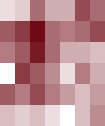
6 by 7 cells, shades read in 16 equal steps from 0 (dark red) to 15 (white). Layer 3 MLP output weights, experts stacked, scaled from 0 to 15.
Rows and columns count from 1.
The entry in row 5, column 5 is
9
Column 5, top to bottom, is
10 7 10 13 9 15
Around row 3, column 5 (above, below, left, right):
7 13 6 10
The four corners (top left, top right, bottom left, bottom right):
13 6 11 8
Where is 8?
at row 4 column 4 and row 6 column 7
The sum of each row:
61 31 50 61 52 81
